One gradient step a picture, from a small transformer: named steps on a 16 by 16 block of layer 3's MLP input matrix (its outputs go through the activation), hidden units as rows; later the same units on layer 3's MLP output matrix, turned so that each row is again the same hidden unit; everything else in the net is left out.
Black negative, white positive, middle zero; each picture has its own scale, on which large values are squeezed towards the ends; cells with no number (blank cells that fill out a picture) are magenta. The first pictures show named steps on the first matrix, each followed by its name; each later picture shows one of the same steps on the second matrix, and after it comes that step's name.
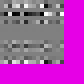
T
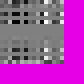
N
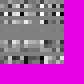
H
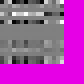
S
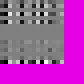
T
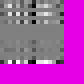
T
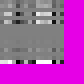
N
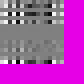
H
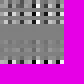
T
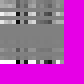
N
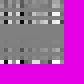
N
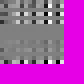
T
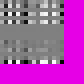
T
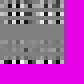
T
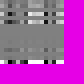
N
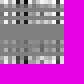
S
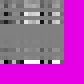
N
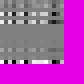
N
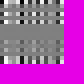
S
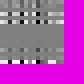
N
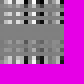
S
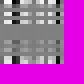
S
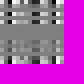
S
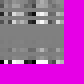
N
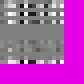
H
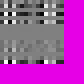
H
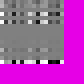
N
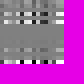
N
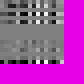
T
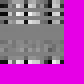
H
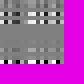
N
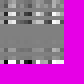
N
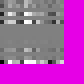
N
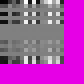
S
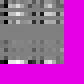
T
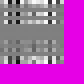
S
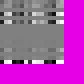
N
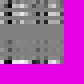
T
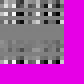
H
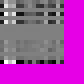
T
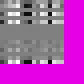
H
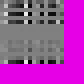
H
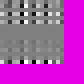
T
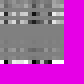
N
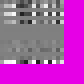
T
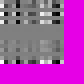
H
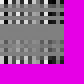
S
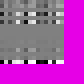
N
